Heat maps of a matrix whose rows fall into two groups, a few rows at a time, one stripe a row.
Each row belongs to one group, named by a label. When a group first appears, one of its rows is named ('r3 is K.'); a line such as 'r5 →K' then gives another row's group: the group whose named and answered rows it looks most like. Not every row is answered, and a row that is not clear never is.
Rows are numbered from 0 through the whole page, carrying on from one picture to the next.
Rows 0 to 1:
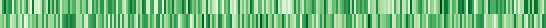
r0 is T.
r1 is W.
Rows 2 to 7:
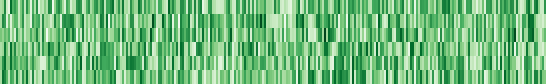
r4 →W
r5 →T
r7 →T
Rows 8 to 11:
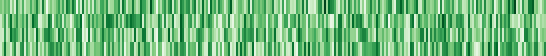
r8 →W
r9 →T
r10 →T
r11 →T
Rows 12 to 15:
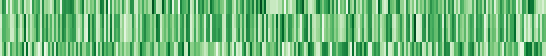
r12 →W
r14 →W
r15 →T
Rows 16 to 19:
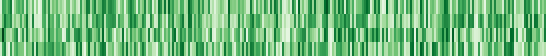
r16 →T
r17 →T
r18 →T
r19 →T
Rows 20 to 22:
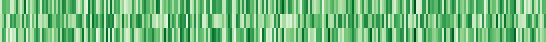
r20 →W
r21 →T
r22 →W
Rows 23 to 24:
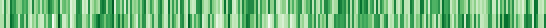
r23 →T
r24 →T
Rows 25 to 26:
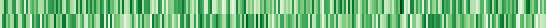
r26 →W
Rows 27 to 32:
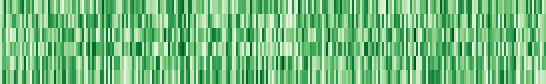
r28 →T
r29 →W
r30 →T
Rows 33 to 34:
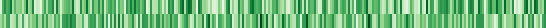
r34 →W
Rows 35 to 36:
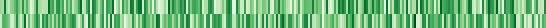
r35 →T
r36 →W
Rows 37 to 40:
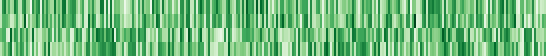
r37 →W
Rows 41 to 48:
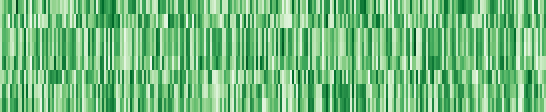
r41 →T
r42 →T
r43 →W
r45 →W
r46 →T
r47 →T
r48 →T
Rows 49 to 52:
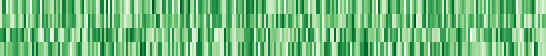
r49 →W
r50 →W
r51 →T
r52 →T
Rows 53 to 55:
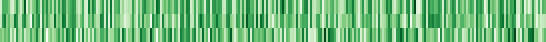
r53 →W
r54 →W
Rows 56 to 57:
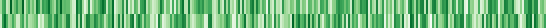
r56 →T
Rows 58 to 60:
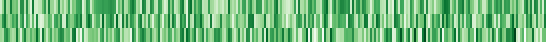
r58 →T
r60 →W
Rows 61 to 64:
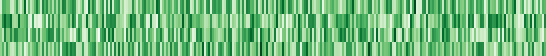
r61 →W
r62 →T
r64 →W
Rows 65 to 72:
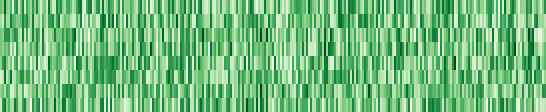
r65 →T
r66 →T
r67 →W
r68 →W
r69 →T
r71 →W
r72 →W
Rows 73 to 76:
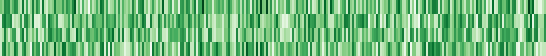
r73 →W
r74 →T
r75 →T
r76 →W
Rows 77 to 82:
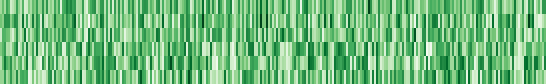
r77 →W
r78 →W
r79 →W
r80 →T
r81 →T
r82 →T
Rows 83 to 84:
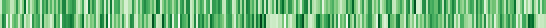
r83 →W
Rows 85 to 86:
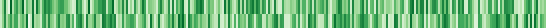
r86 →T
